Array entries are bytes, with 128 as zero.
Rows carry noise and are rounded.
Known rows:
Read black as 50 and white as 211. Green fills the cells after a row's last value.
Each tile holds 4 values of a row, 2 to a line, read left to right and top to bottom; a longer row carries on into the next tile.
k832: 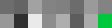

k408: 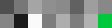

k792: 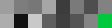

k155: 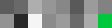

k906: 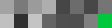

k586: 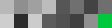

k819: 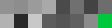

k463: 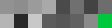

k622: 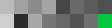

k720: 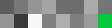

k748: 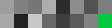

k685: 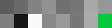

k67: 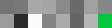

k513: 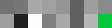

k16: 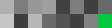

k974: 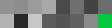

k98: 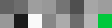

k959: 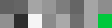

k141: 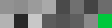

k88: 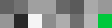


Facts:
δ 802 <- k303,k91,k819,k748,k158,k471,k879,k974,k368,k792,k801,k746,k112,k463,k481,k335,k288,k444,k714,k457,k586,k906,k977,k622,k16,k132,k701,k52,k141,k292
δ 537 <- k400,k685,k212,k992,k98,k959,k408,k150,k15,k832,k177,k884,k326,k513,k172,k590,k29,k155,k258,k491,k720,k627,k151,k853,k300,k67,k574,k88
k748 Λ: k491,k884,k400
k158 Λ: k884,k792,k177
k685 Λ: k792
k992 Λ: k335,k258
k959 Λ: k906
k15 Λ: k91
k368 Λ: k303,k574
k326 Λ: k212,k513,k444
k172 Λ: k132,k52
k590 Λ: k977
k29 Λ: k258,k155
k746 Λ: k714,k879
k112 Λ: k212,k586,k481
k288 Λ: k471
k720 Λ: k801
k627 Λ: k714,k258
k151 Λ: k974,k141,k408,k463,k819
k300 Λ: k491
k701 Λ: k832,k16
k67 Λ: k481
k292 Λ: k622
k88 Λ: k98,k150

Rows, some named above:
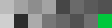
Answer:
k622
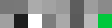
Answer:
k212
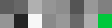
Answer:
k258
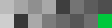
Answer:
k292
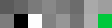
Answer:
k884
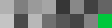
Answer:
k701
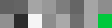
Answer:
k959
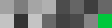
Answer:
k714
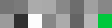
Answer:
k326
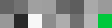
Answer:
k88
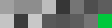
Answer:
k801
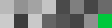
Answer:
k112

